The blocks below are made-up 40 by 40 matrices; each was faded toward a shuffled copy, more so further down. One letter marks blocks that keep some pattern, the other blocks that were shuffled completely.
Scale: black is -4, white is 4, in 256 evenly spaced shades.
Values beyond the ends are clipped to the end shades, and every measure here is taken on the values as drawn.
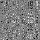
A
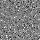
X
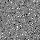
X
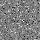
X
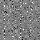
A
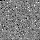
X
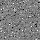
X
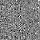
A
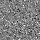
X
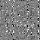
A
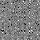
A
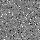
X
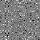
A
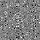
A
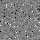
X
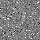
X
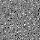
A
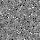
X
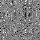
A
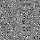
A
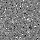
X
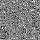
A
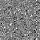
A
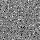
X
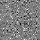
A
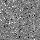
X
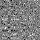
A
